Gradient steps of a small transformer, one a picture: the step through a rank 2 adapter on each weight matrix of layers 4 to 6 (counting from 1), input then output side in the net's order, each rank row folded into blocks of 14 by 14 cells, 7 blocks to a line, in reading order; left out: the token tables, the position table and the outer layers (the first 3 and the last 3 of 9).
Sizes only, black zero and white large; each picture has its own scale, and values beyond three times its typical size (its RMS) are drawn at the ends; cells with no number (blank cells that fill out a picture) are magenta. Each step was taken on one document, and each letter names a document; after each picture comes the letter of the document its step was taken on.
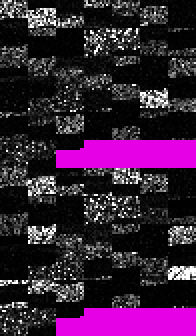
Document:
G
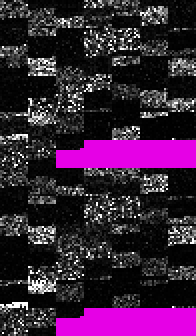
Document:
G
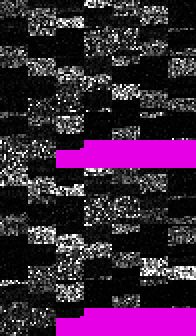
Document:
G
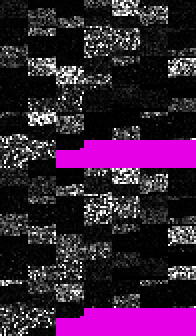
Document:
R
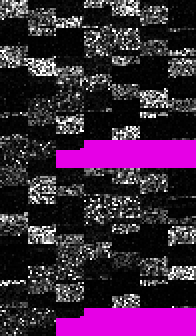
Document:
G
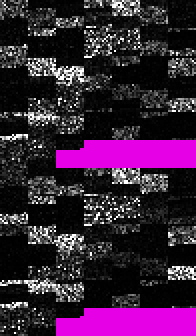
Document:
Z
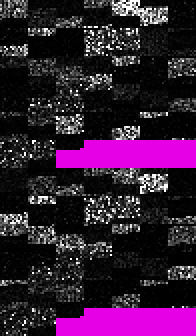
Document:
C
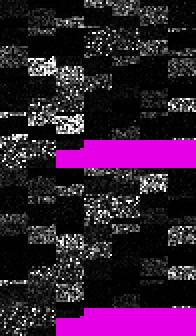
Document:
C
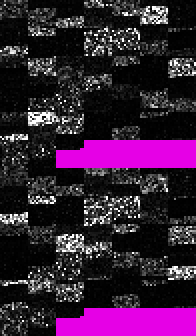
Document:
Z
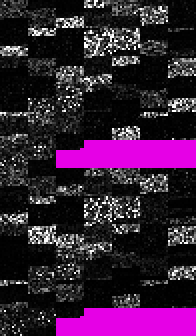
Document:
Z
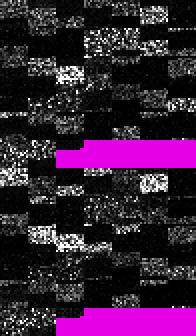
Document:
G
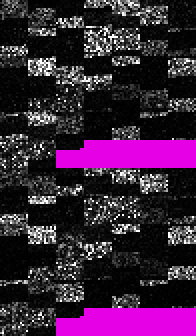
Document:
Z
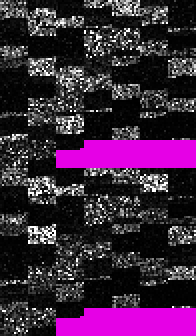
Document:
G
